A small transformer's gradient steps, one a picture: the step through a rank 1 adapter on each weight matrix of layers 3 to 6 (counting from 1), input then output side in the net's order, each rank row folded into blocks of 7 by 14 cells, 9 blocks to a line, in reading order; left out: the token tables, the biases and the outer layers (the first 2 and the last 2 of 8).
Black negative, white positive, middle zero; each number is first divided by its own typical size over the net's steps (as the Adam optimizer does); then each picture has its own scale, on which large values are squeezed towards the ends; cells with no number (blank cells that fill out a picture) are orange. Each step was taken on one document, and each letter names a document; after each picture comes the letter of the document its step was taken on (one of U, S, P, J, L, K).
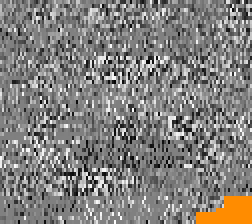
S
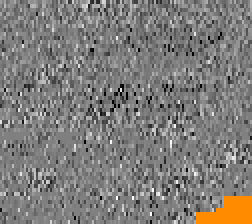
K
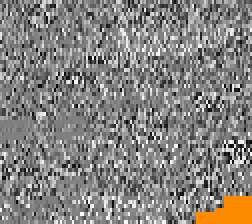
S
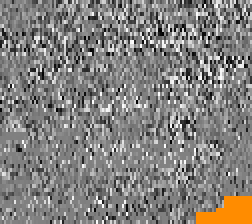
K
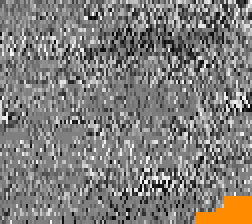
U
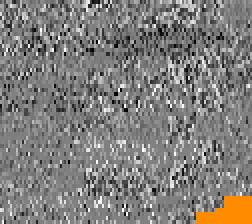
K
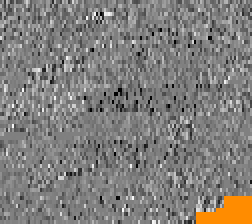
K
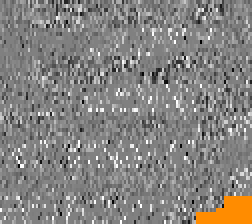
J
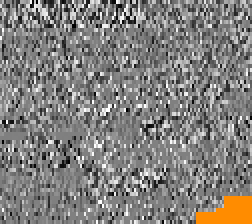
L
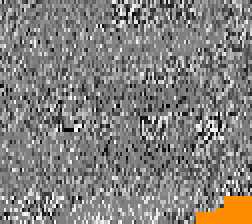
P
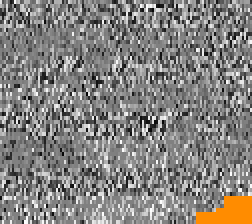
P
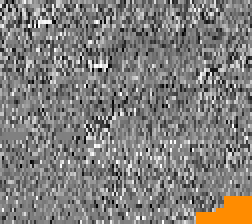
L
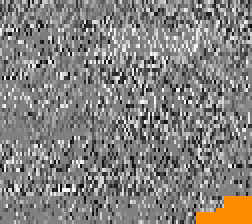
S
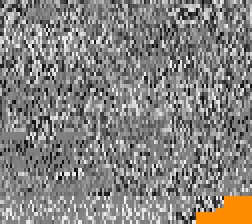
U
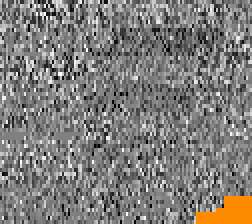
L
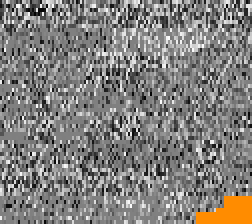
S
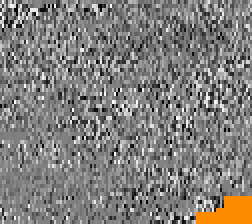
K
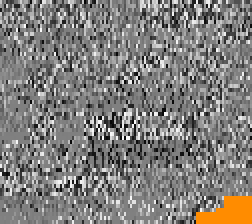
S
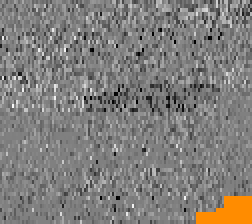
K
